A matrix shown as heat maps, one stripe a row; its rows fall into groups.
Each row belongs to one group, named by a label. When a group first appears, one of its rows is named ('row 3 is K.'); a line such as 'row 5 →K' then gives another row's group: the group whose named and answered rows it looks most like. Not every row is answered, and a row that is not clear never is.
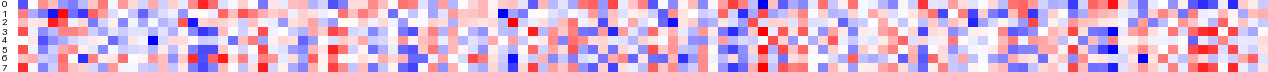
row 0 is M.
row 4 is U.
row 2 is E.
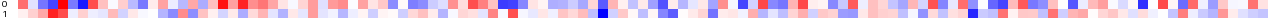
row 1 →E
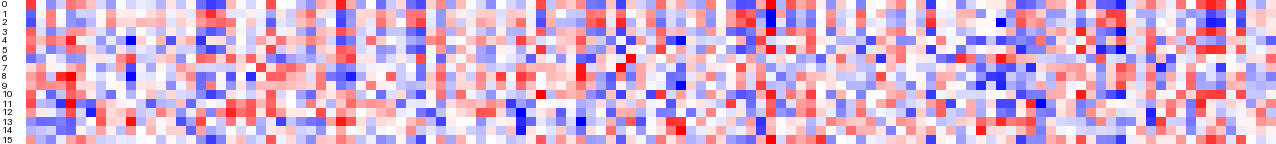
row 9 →E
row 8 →E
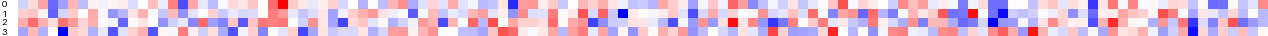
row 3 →U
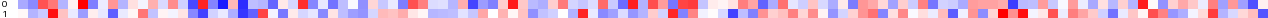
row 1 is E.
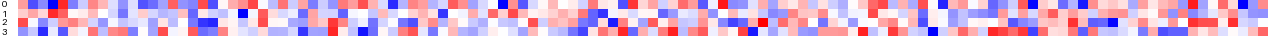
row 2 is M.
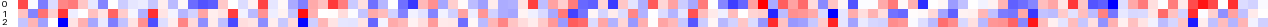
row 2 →U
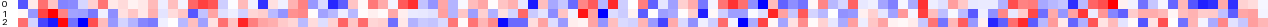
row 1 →E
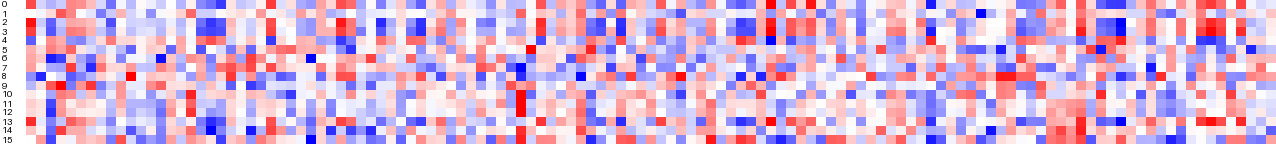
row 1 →E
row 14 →E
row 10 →E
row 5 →E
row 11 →E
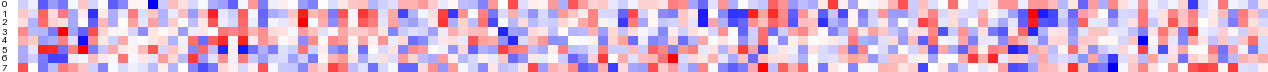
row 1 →E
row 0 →U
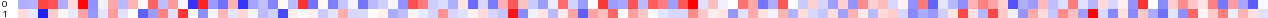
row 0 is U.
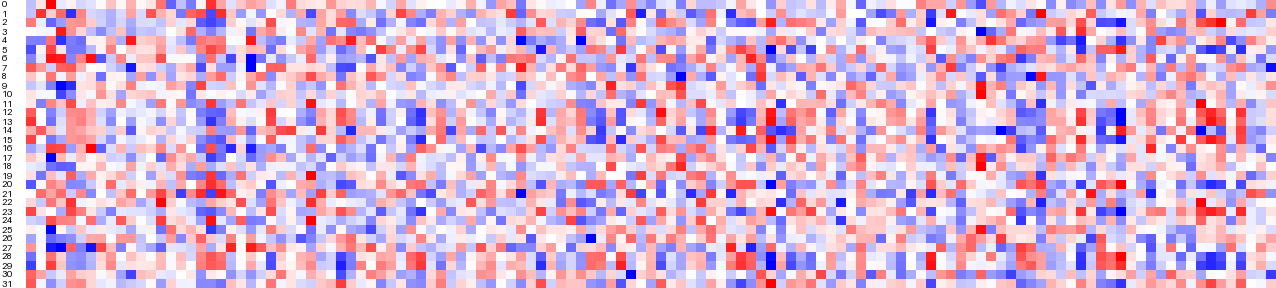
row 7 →E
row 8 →E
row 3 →E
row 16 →U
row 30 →E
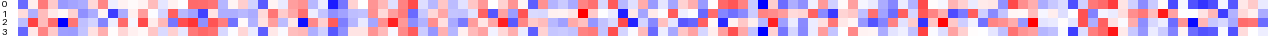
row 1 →E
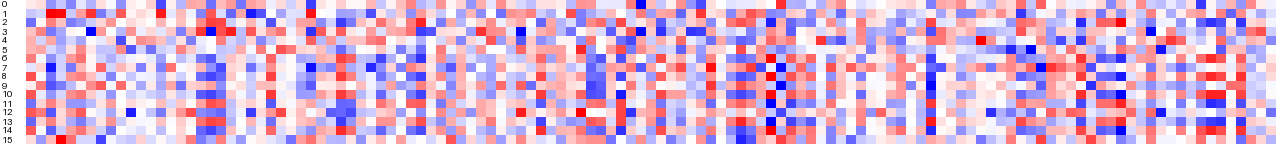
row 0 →U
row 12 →E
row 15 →E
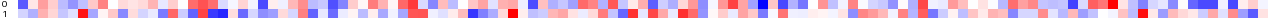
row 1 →U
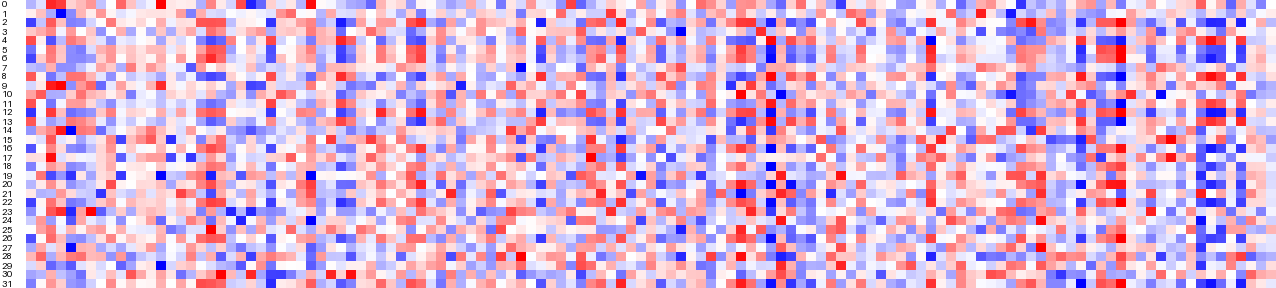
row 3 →E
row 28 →E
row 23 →U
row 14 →U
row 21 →E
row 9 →U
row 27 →U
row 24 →U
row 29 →U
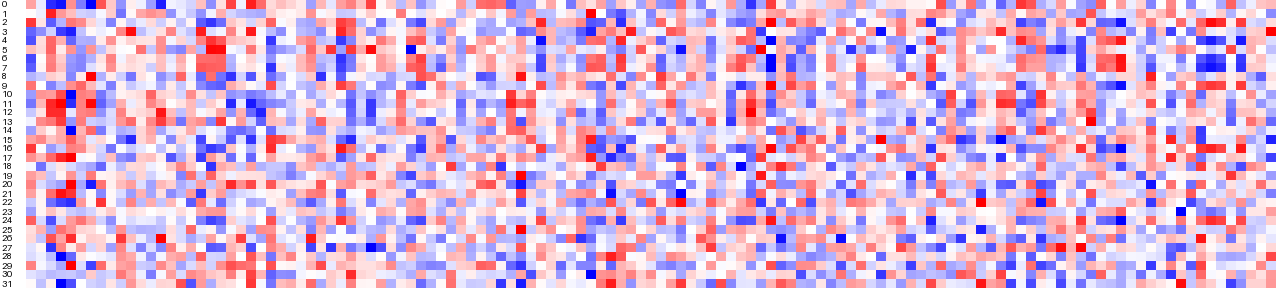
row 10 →U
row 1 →E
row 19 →E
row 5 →E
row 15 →E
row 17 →E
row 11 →U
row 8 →U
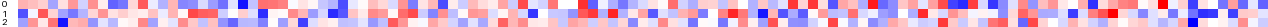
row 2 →U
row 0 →E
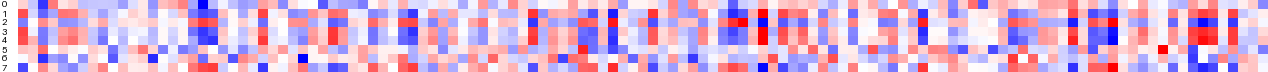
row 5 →E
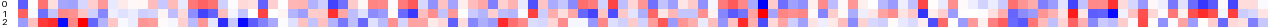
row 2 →U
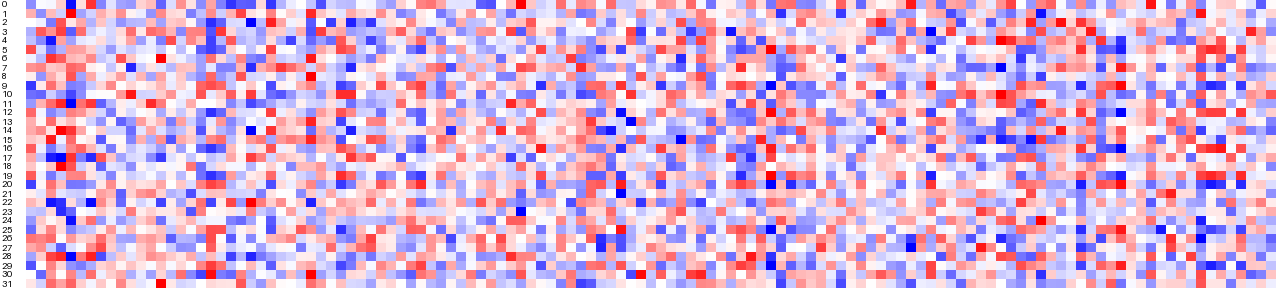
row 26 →E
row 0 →U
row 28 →U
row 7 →E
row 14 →E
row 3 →U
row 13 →E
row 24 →U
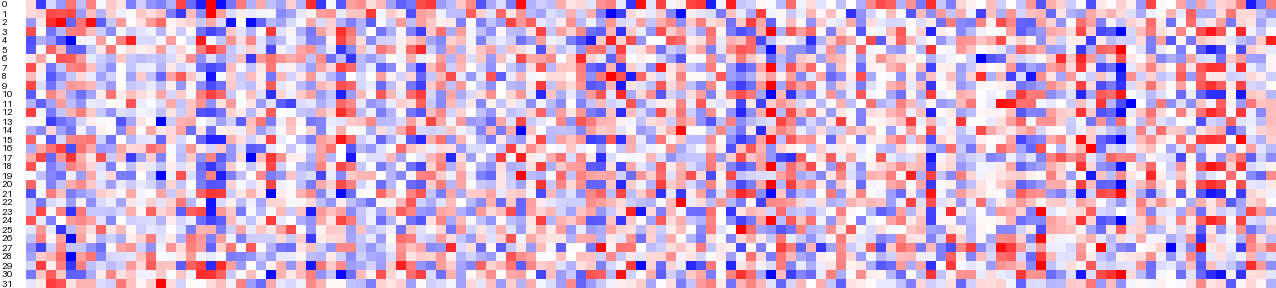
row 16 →U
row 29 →U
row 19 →U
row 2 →U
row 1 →E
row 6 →E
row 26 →U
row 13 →U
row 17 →E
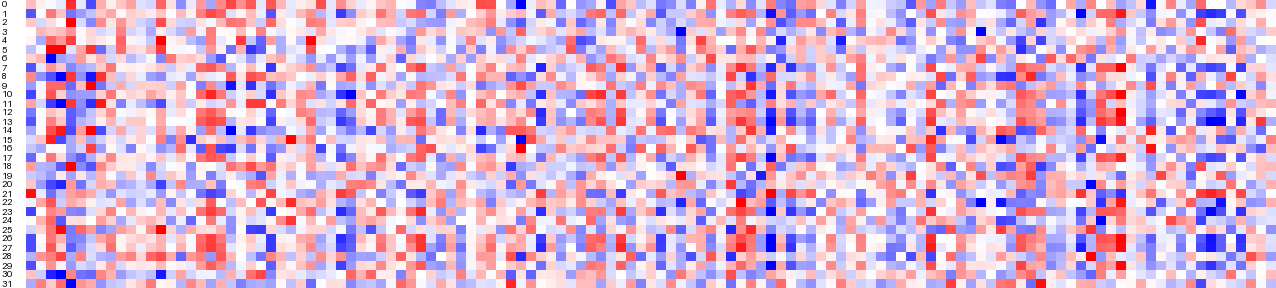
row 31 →U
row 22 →E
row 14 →U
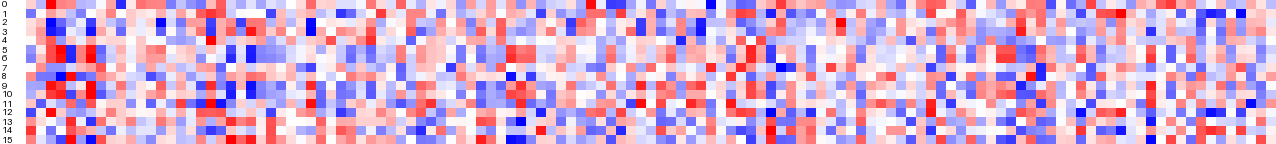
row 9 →U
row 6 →U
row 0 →E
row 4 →E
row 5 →U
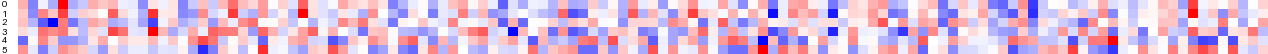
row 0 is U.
